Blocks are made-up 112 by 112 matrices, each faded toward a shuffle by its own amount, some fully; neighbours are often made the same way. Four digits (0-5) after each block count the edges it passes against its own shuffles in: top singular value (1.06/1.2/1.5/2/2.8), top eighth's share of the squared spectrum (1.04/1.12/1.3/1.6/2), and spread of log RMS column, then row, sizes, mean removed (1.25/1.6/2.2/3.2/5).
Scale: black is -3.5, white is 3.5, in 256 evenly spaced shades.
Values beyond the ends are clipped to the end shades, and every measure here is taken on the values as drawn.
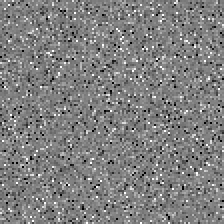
2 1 0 0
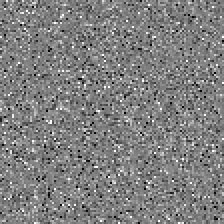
3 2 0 0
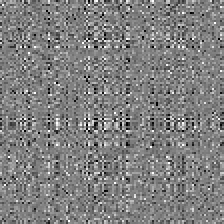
5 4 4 3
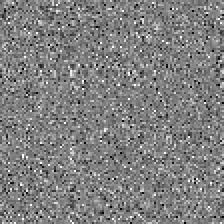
4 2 1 1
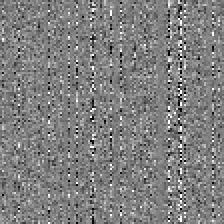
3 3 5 0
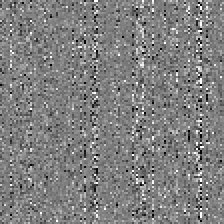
2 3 4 0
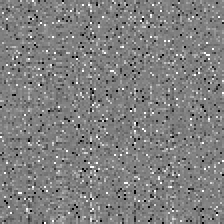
3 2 1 0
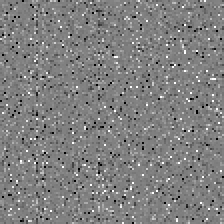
3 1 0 0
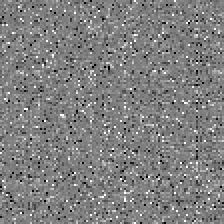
4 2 1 1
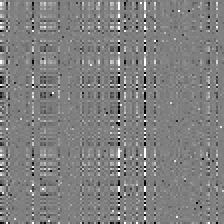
5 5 4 3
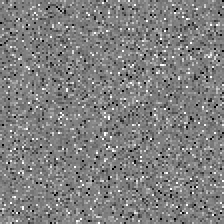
2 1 0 0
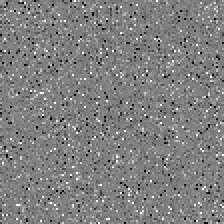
2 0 0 0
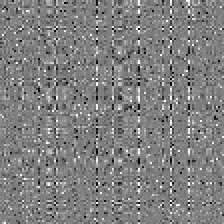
5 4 3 3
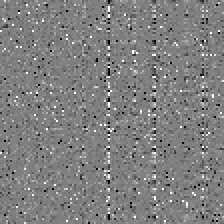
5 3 2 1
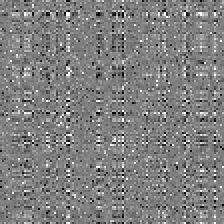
5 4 3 3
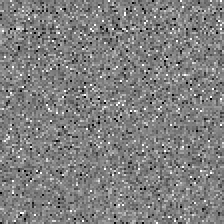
2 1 0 1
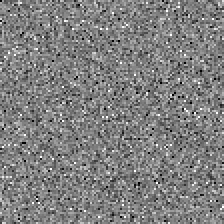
0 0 0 0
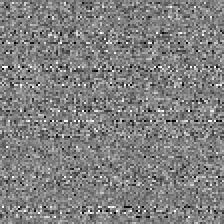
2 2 0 4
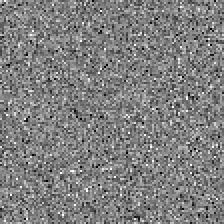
0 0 1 0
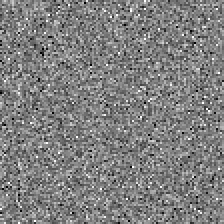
0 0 1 0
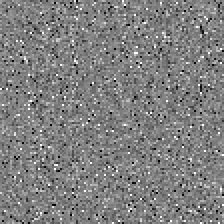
0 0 1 0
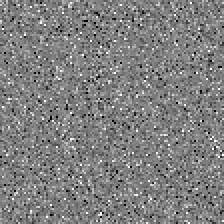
0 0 0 0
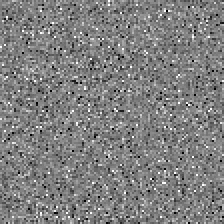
3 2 0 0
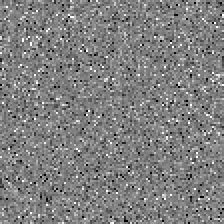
0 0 0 0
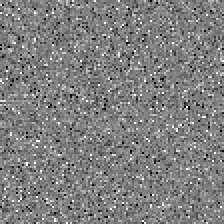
1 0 0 0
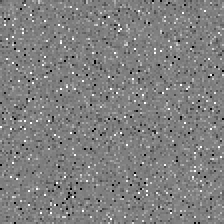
0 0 0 0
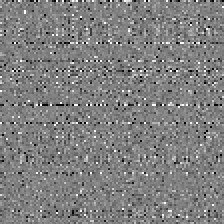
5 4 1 3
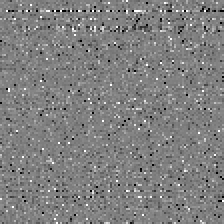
4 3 1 2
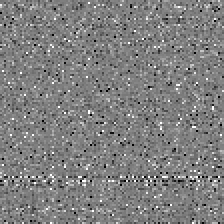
4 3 0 2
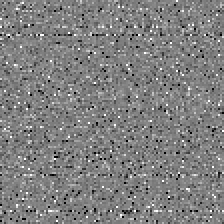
3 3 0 2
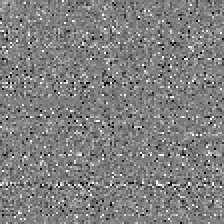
4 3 1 3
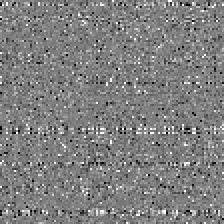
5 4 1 3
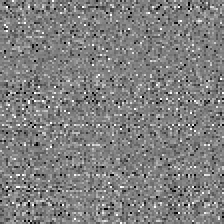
4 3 1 3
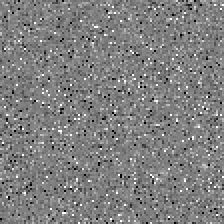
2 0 0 0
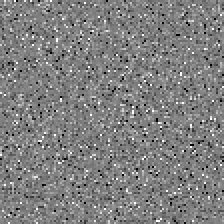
1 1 0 0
